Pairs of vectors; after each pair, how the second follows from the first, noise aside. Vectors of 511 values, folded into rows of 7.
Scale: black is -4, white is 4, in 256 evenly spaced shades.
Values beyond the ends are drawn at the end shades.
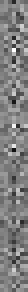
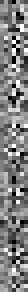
scaled up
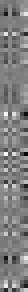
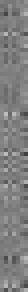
shrunk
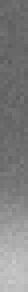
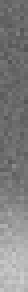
copied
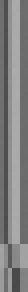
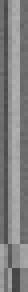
copied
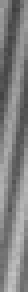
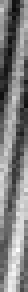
scaled up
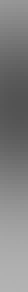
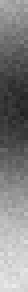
scaled up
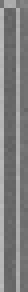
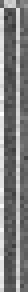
scaled up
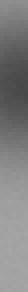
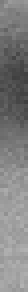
copied
